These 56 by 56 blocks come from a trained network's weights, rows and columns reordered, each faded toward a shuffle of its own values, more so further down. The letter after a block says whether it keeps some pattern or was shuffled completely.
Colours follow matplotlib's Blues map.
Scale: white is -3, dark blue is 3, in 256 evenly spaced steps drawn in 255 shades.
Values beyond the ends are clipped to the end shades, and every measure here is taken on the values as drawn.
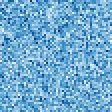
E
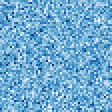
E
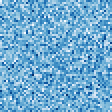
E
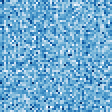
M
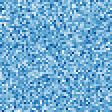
E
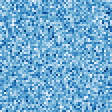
E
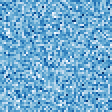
E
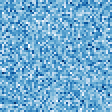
E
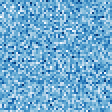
E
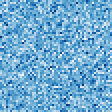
E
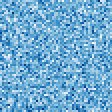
M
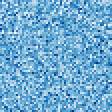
E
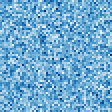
M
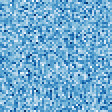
M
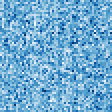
M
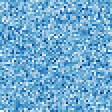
E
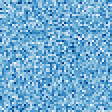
M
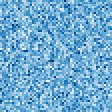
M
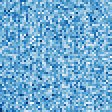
M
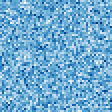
E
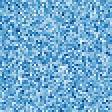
E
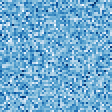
M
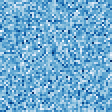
E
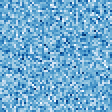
E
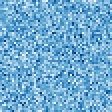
M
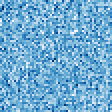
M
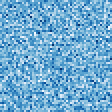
E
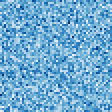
E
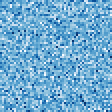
E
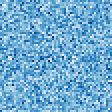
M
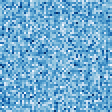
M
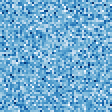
E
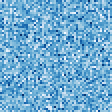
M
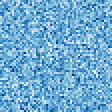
E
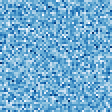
M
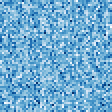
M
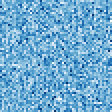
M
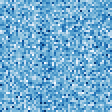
M
